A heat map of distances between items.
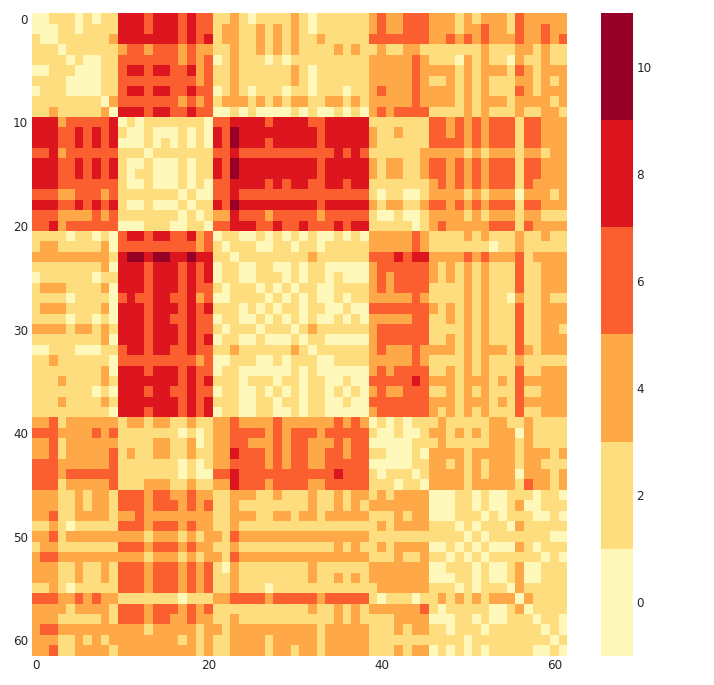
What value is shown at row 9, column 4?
2
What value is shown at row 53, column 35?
2
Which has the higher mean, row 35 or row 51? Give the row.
35
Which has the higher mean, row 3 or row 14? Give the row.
14
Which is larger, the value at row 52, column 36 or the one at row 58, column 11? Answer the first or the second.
the second
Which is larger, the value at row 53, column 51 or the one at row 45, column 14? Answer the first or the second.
the second
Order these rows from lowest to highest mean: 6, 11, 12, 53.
53, 6, 12, 11
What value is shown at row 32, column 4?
2
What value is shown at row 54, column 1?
4
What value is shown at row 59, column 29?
4
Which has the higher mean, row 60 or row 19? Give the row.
19
